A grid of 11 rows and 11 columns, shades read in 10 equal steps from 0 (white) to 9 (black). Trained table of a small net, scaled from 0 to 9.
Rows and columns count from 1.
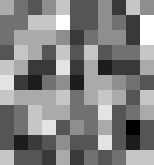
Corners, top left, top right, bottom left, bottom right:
3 4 2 2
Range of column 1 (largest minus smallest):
5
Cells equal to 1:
5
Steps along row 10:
up down down down up same down up up down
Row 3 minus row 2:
0 -2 1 1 4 1 -1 0 -1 0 0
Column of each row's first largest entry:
9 10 6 1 8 3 10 1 10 2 4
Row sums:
49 42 45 45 55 54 34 44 53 64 51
